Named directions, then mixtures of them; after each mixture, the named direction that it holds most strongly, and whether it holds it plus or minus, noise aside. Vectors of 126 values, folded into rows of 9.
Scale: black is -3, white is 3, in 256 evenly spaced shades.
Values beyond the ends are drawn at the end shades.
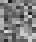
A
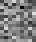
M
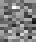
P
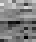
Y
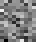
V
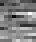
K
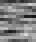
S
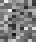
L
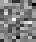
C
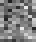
A, plus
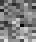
V, minus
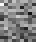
K, minus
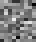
C, plus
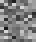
M, minus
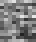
S, minus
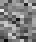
V, plus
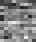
Y, minus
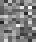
A, minus
